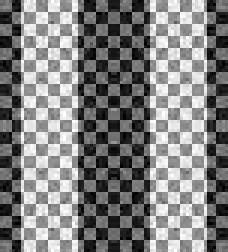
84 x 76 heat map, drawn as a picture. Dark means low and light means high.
Stripes: upright, repeating 2 times. Average level on the scale: 50%. Slope: none. Mirror symmetry: left to right and top to bottom.
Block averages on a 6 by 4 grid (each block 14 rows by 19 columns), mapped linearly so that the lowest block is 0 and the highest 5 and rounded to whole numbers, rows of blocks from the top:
5005 / 5005 / 5005 / 5005 / 5005 / 5005
